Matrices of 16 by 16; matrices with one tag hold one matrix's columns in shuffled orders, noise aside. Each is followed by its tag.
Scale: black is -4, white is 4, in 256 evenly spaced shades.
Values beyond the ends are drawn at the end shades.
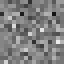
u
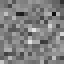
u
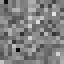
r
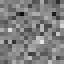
u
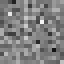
r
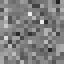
r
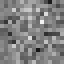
r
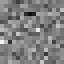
u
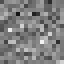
u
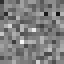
u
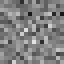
u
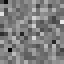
r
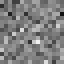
u
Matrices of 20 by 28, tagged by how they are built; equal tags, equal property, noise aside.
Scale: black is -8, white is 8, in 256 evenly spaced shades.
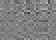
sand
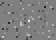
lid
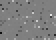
lid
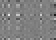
sand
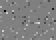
lid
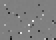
lid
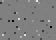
lid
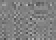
sand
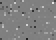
lid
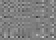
sand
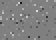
lid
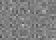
sand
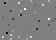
lid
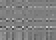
sand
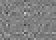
sand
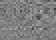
sand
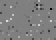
lid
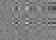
sand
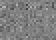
sand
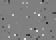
lid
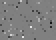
lid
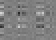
sand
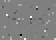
lid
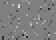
lid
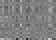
sand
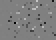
lid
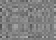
sand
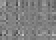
sand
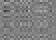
sand
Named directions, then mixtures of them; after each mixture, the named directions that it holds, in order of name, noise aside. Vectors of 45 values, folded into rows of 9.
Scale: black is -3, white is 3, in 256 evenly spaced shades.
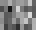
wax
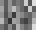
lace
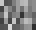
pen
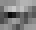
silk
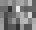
wax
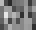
pen, silk, wax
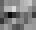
silk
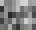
pen, silk, wax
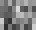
lace, wax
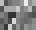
lace, pen, silk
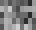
wax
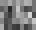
wax
